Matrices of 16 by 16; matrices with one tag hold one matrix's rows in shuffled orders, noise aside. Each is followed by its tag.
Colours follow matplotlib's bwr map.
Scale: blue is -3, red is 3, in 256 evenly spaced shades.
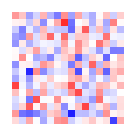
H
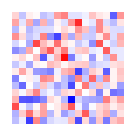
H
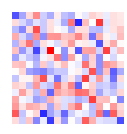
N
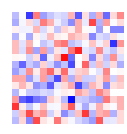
H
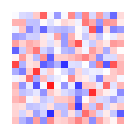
N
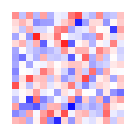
H
